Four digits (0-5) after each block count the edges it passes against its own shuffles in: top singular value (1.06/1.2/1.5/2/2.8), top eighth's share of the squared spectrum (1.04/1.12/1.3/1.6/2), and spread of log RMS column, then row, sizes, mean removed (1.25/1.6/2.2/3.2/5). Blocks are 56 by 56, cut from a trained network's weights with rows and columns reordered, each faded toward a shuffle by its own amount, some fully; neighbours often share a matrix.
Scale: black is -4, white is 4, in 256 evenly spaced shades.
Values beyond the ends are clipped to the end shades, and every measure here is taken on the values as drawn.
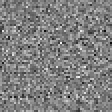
3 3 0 2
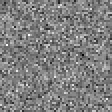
1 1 0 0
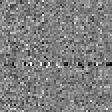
3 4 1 2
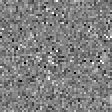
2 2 0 1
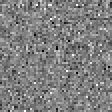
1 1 0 0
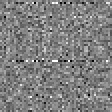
3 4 1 2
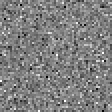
0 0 0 0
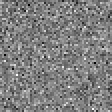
0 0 0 0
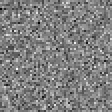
0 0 0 0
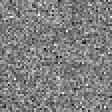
0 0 0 0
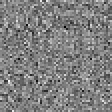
3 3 1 2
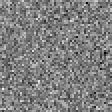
0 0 0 0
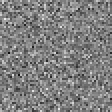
2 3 0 1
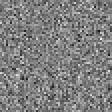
2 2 0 1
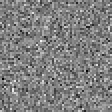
0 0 0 0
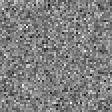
2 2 0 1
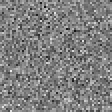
2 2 0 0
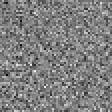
3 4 1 2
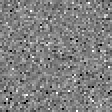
1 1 0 1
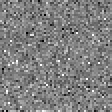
2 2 0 1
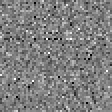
2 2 0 1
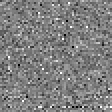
2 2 0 1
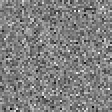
2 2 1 1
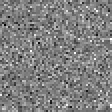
1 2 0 0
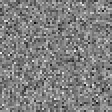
0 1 0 0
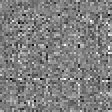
3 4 2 2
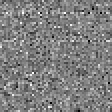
2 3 0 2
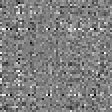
3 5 2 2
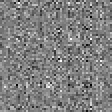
3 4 3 2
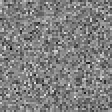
1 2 0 0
